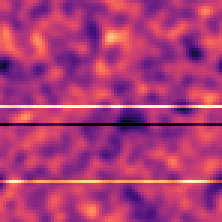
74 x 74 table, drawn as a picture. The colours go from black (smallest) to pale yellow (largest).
The ninth with the lowest average is the centre. Rows 36, 42 and 61 differ from the rows beside them. The distribution is heavy-tailed on both sides.
